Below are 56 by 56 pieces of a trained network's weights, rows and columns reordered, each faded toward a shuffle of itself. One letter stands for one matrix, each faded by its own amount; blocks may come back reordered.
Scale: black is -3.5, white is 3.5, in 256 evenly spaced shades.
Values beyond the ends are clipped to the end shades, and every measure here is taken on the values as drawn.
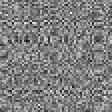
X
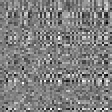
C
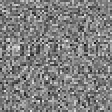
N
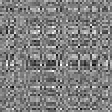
C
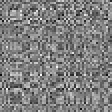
X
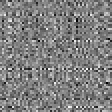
X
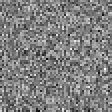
N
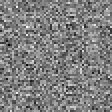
N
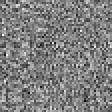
N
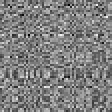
X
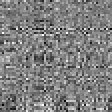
X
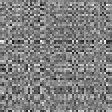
C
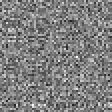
N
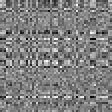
C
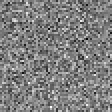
N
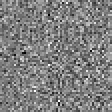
N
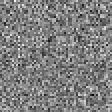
N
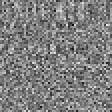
N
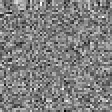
N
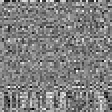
X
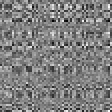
C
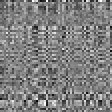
C
